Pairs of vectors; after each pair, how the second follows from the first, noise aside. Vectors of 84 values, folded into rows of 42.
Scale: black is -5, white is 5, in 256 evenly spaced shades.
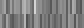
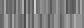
sign-scrambled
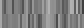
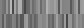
shuffled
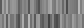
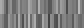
sign-scrambled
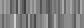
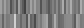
copied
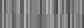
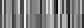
scaled up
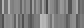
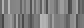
copied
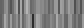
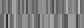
shuffled
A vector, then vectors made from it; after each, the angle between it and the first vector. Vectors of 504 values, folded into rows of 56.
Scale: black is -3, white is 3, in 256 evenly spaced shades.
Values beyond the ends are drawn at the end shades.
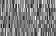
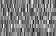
partly opposed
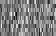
orthogonal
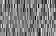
nearly opposite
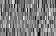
nearly opposite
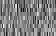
nearly opposite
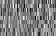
nearly opposite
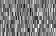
partly opposed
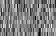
nearly opposite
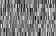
nearly opposite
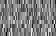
partly opposed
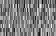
nearly opposite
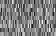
partly opposed
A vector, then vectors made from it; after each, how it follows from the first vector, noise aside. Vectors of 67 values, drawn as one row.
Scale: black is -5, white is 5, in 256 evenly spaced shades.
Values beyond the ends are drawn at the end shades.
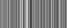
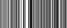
scaled up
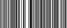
scaled up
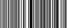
scaled up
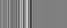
partly zeroed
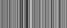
negated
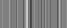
partly zeroed
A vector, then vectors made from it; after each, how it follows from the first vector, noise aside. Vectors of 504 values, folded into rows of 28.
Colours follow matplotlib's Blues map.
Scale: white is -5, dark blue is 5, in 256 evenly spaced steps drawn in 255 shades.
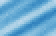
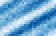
scaled up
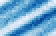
scaled up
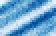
scaled up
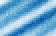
scaled up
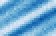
scaled up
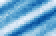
scaled up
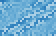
sign-scrambled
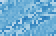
sign-scrambled
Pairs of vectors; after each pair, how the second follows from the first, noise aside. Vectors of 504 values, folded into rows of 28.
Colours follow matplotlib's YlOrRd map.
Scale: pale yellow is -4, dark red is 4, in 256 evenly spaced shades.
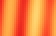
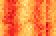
wrapped around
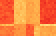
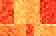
copied
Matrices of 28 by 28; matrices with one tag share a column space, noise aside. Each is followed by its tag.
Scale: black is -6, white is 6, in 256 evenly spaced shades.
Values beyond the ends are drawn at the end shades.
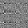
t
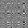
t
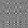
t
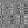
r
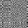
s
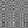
s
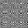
t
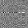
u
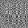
r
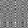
s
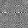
u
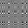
t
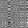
s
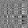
r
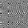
t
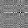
u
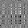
r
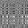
r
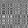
r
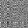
s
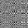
t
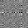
u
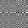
u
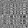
r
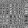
r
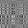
r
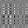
r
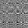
t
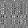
r
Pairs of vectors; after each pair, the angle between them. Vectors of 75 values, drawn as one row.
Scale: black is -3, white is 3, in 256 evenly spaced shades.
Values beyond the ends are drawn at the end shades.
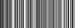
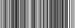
partly opposed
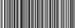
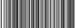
partly aligned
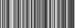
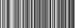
nearly parallel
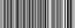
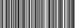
orthogonal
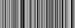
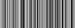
nearly parallel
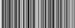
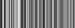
partly opposed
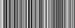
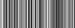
nearly parallel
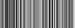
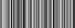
orthogonal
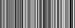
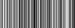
orthogonal
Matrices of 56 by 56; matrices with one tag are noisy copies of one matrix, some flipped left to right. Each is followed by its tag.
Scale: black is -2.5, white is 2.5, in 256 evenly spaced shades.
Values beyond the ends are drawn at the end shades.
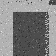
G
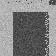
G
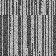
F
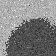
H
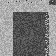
G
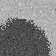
H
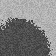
H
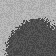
H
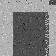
G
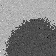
H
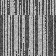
F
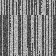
F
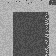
G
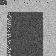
G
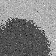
H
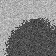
H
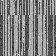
F
